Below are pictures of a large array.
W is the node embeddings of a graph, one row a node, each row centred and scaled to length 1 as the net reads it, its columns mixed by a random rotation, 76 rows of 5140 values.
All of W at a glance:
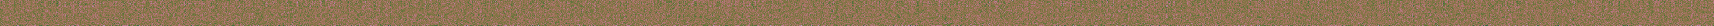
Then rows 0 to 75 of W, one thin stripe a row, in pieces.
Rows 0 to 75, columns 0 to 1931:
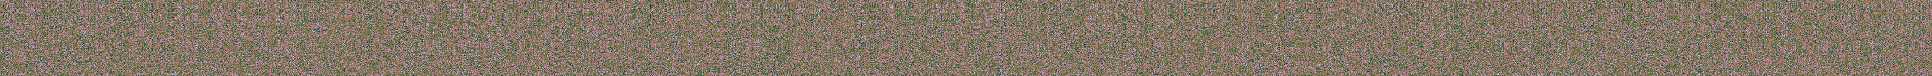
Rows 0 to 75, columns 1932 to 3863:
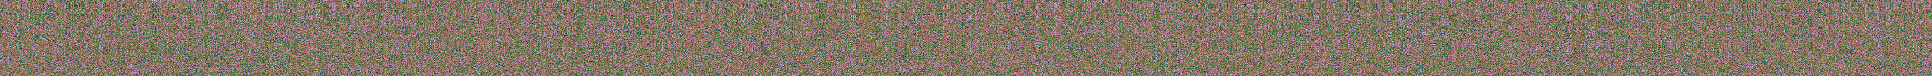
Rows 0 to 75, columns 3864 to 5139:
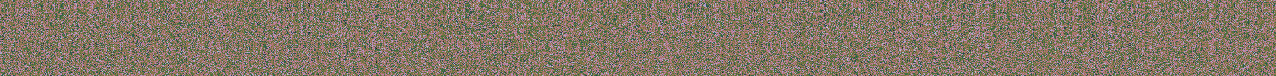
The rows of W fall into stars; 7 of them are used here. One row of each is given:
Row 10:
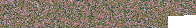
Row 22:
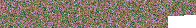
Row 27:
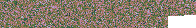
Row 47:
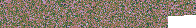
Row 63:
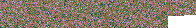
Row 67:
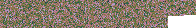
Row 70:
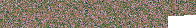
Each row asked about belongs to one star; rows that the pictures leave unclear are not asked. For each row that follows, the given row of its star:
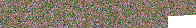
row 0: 70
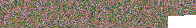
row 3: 10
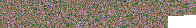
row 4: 47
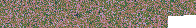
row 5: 47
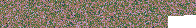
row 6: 47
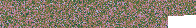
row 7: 67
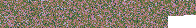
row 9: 10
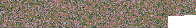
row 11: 10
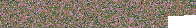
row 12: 22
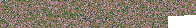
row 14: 63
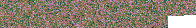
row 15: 47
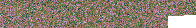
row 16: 67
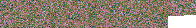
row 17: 10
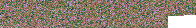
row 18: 67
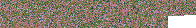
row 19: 67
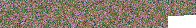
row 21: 70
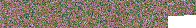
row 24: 67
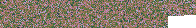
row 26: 10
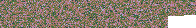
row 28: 10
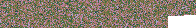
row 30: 22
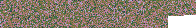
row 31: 10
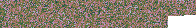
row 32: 47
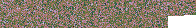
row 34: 67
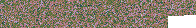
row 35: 63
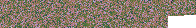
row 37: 70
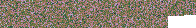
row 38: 22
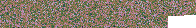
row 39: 10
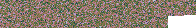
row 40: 67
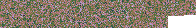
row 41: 27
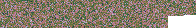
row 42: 67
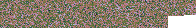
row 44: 27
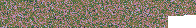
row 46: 27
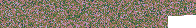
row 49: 47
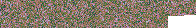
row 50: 10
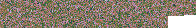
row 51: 67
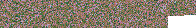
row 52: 22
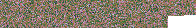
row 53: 47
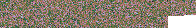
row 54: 27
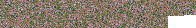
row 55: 22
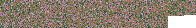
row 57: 22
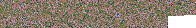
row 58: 63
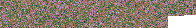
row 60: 22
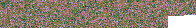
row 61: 27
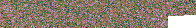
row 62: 67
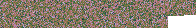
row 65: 22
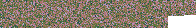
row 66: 27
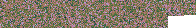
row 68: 70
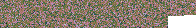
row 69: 63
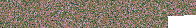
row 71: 63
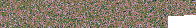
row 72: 27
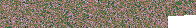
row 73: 22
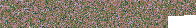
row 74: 22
